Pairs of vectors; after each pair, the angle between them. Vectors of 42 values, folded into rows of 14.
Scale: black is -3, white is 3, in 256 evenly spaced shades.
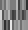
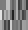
nearly parallel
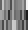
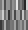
partly aligned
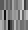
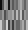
partly aligned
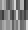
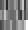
partly aligned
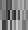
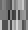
nearly parallel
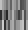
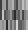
orthogonal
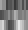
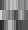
nearly opposite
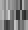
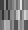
nearly opposite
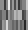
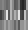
orthogonal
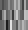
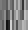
nearly parallel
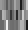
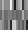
orthogonal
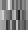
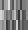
nearly parallel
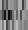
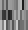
nearly parallel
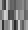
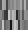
nearly opposite
